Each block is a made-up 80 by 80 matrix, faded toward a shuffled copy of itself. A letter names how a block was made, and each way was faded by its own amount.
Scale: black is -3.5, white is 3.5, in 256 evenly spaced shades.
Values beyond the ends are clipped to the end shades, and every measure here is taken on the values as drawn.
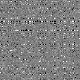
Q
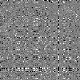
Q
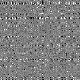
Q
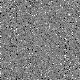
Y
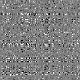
Q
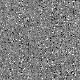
Y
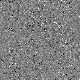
Y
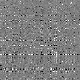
Q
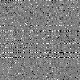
Q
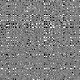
Q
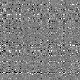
Q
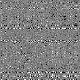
Q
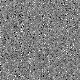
Y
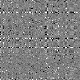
Q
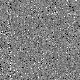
Y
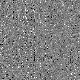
Y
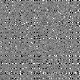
Q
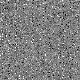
Y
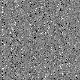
Y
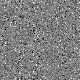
Y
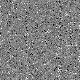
Y
